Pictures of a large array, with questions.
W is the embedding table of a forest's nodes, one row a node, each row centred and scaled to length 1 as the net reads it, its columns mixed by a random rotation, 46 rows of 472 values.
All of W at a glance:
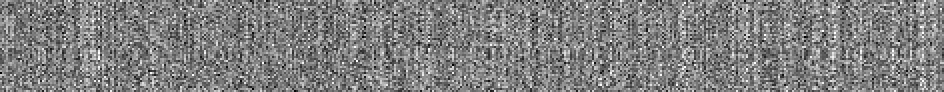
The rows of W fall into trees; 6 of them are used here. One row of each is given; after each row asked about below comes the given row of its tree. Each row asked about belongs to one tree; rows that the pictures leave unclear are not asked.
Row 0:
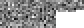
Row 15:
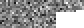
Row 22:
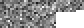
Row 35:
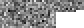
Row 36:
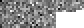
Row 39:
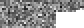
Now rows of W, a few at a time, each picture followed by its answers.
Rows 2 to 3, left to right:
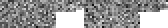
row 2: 36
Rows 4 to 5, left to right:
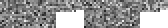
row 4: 15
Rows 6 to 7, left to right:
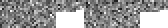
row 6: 36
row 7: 22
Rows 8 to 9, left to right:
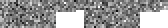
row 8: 35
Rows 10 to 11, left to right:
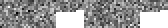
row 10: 22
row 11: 35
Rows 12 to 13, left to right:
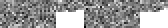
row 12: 0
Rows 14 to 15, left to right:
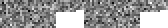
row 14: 22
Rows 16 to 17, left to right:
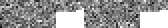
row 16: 36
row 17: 0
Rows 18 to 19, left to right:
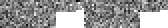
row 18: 36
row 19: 0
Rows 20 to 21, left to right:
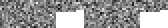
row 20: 36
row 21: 22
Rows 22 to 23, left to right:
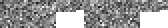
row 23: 0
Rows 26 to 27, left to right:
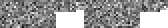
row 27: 36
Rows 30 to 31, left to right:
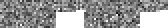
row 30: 39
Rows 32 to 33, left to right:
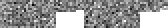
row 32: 35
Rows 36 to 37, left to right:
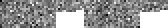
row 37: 35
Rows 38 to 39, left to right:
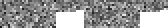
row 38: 22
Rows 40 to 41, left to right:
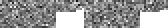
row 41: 39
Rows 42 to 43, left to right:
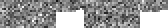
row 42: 39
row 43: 0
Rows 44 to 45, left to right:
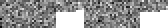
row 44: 36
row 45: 15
